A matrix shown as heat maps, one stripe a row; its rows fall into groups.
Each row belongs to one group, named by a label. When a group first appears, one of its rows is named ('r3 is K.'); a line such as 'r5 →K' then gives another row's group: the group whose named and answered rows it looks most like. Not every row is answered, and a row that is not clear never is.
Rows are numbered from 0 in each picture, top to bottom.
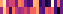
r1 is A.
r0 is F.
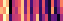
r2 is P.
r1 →P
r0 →P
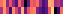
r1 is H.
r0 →F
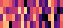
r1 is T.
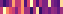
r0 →H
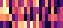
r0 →A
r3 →T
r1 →P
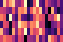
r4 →T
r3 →T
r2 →F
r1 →T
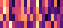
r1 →P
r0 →P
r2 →T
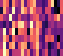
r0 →H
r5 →A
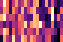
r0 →A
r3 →T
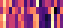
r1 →H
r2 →F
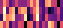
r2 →A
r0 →A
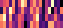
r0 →T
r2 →F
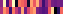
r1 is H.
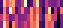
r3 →A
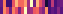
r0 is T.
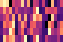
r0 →P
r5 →A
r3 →H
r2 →T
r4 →H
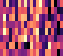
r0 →T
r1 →T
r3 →H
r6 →F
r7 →A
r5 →T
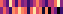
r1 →T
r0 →F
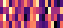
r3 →H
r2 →F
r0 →A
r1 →H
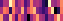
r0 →H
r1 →H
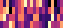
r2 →F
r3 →H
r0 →T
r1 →P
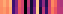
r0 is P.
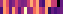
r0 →A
